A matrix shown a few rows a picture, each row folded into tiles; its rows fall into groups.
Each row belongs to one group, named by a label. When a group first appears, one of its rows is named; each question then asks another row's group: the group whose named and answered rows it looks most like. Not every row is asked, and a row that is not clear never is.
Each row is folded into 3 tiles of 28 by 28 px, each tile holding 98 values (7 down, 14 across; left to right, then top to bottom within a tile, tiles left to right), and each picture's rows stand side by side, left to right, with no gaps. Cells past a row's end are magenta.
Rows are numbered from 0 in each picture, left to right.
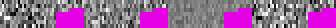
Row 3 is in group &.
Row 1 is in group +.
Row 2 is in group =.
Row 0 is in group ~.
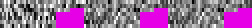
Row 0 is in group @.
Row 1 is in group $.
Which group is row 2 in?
$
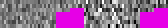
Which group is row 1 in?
&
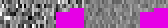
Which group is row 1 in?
~
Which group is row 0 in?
~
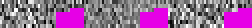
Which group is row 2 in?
$
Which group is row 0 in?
&
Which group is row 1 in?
~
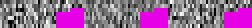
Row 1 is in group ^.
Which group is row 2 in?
&
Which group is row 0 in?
=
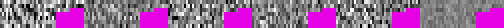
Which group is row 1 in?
^
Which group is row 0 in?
@
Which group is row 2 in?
&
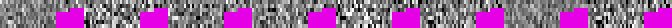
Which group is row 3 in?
=
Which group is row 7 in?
=
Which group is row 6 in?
^
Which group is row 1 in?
$
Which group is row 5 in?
=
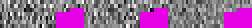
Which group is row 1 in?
@
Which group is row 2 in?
~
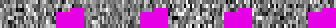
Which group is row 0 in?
=
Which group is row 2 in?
&
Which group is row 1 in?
+
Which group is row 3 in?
~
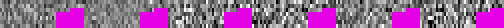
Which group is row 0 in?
^
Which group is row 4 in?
$
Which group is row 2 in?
+
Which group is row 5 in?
=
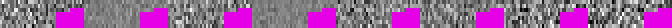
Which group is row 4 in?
~
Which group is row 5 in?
^
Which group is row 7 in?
$
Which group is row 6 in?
=
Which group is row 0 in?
&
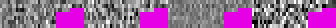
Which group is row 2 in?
~
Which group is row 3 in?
$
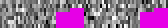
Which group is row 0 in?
+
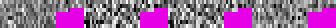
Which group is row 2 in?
$
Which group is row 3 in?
@
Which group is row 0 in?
+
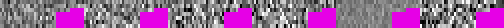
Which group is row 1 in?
$
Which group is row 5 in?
$
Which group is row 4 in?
~
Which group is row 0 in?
^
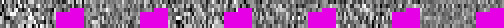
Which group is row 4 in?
^
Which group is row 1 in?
+
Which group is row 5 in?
~
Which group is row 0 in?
&
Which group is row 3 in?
^
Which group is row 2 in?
=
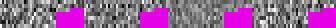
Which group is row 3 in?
+
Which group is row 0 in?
$
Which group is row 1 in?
~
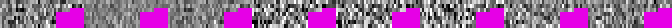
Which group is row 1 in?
@
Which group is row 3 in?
$
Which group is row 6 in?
$
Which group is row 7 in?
+
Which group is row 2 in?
=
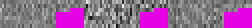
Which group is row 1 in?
&
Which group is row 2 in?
^
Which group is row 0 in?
~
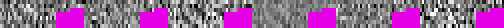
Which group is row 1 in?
=
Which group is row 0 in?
^
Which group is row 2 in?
@
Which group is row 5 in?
&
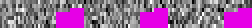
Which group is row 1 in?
=
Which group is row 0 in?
+
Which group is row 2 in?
$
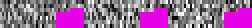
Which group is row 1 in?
@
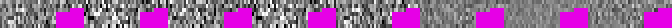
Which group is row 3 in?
&
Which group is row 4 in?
+
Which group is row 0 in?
+
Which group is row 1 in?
&
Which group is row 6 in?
~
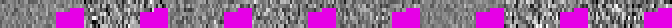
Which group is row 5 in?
@
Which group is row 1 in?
=
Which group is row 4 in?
^
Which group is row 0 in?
~
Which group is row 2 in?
=
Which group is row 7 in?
^
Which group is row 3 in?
&
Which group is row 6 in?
@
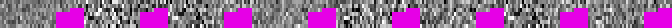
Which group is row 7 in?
+
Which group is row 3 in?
$
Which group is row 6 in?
~
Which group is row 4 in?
=
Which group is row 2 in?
~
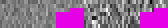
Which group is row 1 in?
+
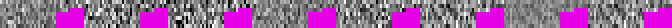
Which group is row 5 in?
@
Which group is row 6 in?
@
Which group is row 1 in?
&
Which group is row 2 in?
=
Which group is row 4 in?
@
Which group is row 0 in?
+
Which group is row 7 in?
@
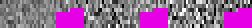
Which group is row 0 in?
=
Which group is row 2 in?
&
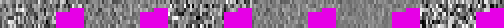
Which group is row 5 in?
$
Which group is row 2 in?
~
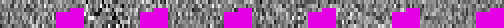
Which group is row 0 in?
@
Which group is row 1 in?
~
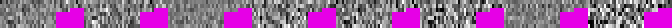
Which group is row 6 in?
~
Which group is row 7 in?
$
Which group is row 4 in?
=
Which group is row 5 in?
=
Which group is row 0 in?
=
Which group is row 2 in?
=
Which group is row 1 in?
+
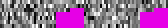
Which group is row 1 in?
&
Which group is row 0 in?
@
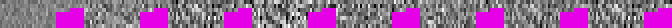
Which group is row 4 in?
~
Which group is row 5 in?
+
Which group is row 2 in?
^
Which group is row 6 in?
^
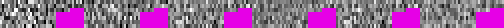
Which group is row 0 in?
&
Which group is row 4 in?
+
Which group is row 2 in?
+
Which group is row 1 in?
^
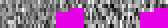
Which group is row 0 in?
+
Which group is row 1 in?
@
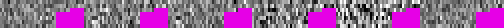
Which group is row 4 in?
@
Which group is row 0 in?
^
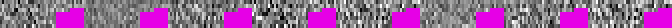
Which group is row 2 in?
^
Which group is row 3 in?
~
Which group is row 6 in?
+
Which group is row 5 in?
$
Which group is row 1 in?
^
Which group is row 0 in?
~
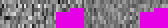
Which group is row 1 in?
^
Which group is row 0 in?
&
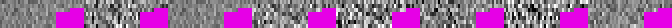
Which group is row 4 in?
$
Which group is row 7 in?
$
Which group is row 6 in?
@
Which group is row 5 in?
~
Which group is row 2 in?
~
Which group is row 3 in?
$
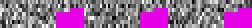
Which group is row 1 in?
~
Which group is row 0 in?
$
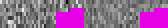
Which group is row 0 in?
+
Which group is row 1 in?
^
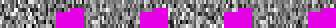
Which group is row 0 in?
&
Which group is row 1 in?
+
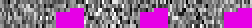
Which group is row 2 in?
~
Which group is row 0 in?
^
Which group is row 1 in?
&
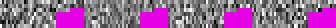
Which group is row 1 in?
+
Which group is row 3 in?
@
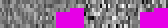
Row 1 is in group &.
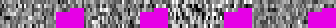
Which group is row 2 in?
@
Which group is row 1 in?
+
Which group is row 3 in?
=
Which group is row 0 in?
&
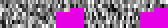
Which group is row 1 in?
@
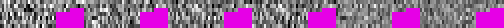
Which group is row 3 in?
^
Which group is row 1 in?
+
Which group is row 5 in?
^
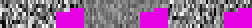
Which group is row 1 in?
^
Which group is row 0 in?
$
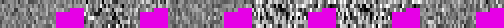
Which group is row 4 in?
@
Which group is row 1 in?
~
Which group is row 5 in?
+
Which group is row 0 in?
~
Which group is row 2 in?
^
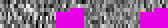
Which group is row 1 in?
=
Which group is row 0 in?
^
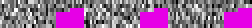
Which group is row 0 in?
&
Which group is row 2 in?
^
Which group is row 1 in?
$
